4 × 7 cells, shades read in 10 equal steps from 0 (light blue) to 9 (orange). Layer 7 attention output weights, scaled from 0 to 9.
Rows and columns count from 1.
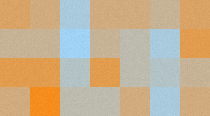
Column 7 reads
6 7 4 5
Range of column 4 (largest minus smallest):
4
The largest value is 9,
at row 4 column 2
